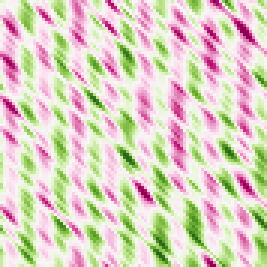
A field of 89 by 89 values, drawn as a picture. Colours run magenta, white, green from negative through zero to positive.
Average level on the scale: 50%. Stripes: upright, repeating 8 times. Ninth with the highest average: bottom middle.
